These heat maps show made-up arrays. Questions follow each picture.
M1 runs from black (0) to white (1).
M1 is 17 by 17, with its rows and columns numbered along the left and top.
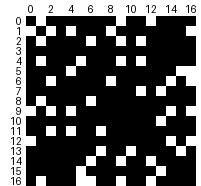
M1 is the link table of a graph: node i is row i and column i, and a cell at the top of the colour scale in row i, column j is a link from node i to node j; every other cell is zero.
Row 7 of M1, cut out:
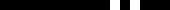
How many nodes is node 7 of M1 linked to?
2
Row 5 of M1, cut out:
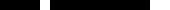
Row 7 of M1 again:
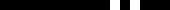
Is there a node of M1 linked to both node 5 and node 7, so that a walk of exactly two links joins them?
no
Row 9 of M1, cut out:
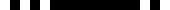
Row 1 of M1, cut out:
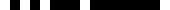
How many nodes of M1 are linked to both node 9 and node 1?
4
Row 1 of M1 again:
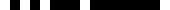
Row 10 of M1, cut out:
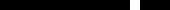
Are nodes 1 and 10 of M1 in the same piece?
yes
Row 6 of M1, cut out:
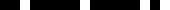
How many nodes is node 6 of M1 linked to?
4
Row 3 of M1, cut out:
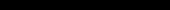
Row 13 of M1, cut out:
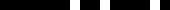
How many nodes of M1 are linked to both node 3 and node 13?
0
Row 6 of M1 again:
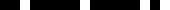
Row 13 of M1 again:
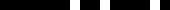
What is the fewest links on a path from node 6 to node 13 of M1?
4
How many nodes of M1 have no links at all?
1
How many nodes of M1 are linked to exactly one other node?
1
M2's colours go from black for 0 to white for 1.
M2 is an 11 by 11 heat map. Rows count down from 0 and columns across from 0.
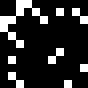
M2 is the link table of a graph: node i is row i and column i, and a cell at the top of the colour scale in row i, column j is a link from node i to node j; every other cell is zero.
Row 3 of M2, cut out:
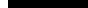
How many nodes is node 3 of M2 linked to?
1
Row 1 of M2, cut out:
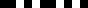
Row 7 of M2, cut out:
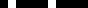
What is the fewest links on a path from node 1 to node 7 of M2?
1
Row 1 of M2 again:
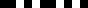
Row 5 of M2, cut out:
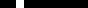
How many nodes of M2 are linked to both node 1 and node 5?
1
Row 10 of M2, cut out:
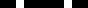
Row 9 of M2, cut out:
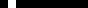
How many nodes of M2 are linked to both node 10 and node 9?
0
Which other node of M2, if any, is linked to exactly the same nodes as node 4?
node 9
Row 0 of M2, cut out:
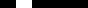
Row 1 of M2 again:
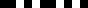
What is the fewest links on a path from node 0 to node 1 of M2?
2
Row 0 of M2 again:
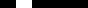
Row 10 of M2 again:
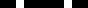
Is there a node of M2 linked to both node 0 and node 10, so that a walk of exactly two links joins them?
yes
